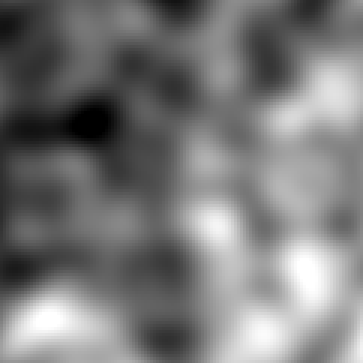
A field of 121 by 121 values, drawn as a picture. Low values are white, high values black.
Ninth with the lowest average: bottom right. Average level on the scale: 50%. Grain: smooth. Mirror symmetry: none. Slope: up to the top left.
